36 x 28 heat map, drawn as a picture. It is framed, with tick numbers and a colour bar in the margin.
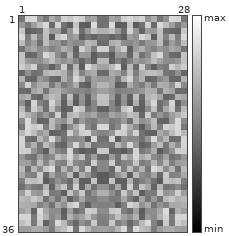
No regular stripes run through it. It is mirror symmetric from left to right. Fine speckle covers the field. No overall slope runs across the table.
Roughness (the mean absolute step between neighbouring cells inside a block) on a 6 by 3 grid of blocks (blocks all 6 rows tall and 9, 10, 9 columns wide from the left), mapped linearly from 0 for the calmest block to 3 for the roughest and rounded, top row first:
222
111
202
232
232
111
